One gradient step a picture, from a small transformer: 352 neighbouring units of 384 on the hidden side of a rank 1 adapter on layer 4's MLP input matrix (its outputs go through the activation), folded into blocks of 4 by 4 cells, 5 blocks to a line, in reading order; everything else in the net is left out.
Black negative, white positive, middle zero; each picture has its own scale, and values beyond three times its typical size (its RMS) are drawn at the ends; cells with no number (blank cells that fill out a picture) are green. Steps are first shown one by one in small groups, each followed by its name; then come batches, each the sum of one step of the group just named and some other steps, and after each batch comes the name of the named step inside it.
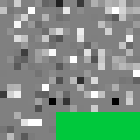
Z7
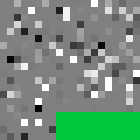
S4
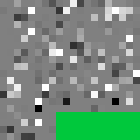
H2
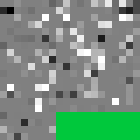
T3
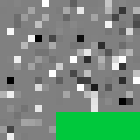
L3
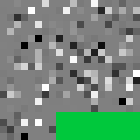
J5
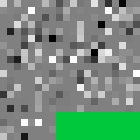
S4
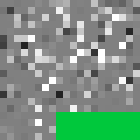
T3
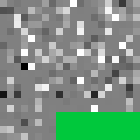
T3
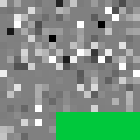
T3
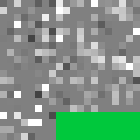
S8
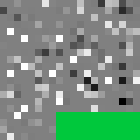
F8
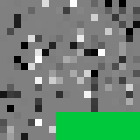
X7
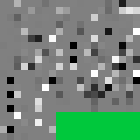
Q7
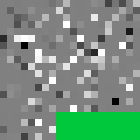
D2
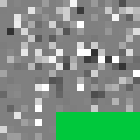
Q7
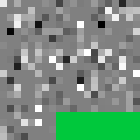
Q7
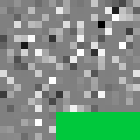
D2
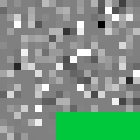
F8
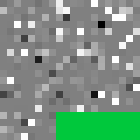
S8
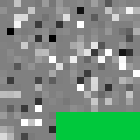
S8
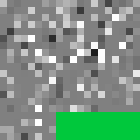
D2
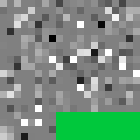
F8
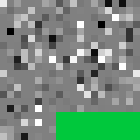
X7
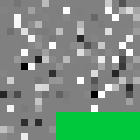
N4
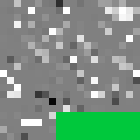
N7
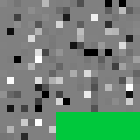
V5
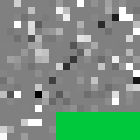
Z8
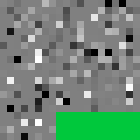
V5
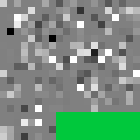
N4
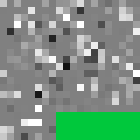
Z8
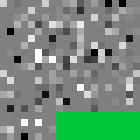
V5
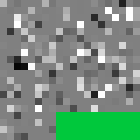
N4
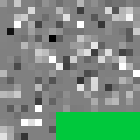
Z8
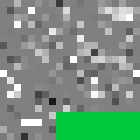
N7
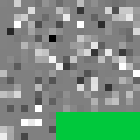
Z8
